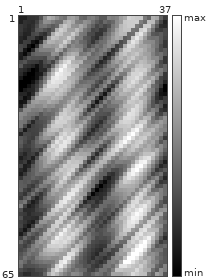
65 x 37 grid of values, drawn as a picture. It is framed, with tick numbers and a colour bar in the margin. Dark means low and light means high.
The ninth with the highest average is the bottom right. The ninth with the lowest average is the top left. Overall the values sit about 50% of the way up the scale. Stripes running up and down repeat 2 times from left to right.
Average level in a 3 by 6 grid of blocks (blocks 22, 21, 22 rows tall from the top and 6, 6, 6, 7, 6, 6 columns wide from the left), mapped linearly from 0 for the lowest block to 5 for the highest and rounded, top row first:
043252 / 144253 / 143153
